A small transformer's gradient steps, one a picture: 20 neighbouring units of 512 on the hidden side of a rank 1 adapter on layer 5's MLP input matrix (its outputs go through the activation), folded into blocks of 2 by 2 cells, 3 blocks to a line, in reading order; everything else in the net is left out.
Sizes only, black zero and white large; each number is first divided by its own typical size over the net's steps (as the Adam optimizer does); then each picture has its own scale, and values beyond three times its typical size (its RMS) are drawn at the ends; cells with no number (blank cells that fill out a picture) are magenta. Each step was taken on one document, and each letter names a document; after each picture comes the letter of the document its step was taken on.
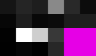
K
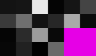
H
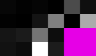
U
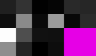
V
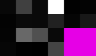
K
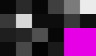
H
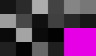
H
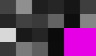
V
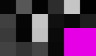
U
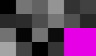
H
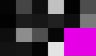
K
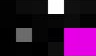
K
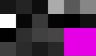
U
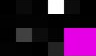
K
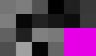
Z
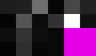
H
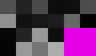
Z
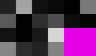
Z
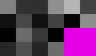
V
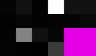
K
